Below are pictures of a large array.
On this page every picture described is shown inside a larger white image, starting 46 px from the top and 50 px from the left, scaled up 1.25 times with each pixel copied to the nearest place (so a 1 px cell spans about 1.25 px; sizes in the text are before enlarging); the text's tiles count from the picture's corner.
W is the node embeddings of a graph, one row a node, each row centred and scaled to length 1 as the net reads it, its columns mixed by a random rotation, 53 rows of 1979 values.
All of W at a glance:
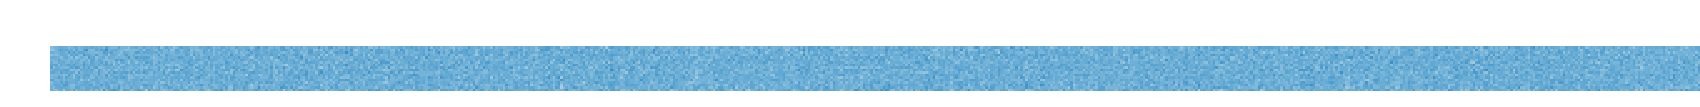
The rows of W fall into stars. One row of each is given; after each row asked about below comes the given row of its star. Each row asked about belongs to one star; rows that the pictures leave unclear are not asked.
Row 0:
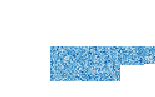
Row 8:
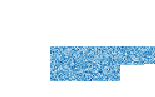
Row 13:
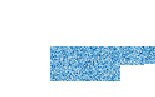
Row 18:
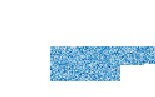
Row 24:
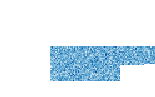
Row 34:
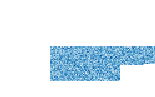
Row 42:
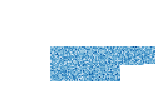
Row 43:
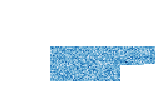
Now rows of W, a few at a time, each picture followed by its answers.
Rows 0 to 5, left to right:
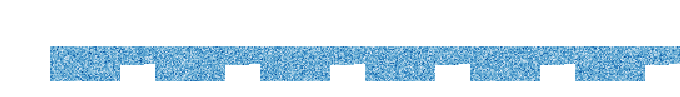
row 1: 13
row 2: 42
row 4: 8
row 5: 42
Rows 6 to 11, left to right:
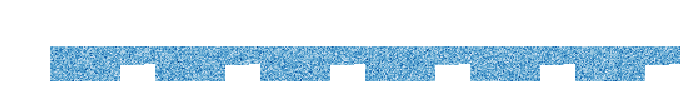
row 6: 24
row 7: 43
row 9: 42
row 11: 8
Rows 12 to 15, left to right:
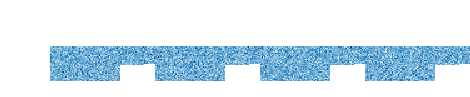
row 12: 0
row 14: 24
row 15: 13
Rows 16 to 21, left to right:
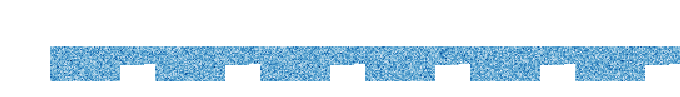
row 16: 34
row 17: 18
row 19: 8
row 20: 8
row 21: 24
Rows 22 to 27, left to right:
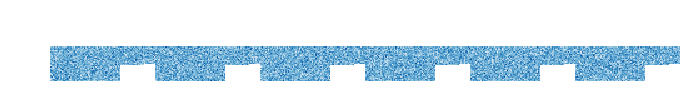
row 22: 42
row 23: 0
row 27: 34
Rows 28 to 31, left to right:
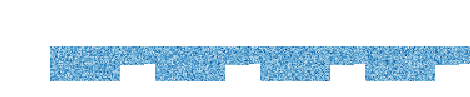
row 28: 34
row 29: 0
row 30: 0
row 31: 43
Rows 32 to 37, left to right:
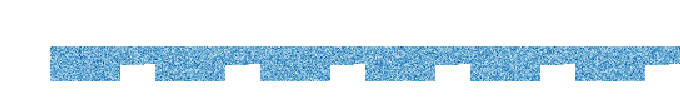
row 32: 24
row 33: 8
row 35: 18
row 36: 13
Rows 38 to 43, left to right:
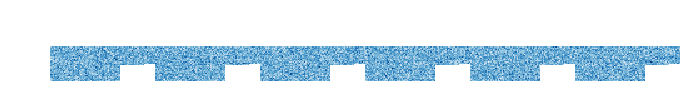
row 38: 24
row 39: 8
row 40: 18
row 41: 43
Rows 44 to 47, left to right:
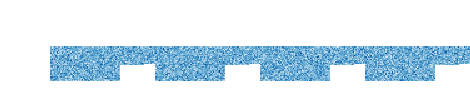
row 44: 34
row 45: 8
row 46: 0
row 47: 13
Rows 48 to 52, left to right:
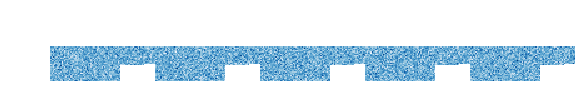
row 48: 13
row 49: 42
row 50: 42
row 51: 34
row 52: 24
